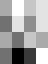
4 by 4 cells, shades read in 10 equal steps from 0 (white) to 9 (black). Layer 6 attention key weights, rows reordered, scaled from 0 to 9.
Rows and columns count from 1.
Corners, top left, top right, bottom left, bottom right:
3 1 5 0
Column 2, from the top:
0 1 5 9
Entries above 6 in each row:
0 0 0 2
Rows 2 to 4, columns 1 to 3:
5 1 4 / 3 5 2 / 5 9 7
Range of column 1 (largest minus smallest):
2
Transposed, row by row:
3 5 3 5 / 0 1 5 9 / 2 4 2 7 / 1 1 3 0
